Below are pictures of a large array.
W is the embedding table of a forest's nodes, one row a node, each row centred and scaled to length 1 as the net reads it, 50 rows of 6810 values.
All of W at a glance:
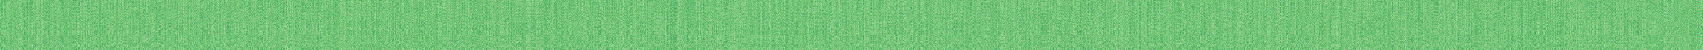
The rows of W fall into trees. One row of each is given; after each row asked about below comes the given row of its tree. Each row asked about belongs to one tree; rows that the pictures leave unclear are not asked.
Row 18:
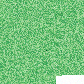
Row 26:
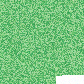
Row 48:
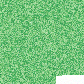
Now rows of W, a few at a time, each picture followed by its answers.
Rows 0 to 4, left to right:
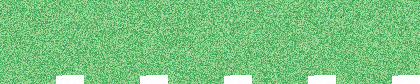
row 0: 48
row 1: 18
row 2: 48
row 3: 48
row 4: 48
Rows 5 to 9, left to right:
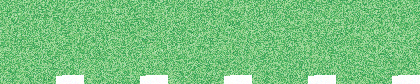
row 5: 48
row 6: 26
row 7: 48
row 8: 48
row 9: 48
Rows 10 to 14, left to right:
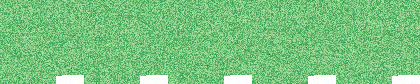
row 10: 26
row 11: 48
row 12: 48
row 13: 26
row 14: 18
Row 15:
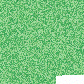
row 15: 48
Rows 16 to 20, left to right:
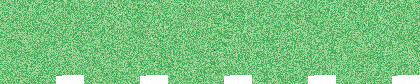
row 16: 26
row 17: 18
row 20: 26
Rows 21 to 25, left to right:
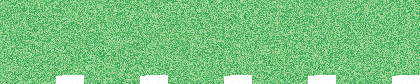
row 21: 48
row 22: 26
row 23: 26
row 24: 48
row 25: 26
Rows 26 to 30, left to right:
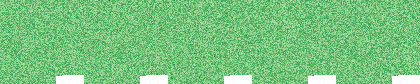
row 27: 26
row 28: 18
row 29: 18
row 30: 26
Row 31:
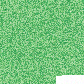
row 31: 26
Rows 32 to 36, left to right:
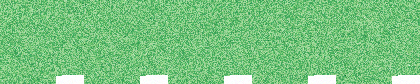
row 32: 26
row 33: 26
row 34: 26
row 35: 48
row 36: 18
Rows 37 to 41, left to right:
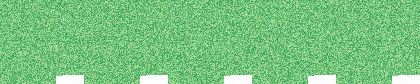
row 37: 48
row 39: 48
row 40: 18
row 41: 48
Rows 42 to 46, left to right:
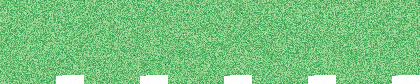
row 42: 48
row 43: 18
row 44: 26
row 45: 26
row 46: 26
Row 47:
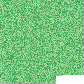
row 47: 48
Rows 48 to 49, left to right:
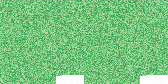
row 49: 48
